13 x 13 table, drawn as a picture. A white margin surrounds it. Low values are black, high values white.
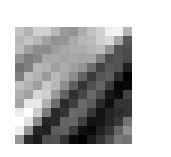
Grain: diagonal, up to the right. Roughest part: bottom left. Slope: up to the top left. Mirror symmetry: none.
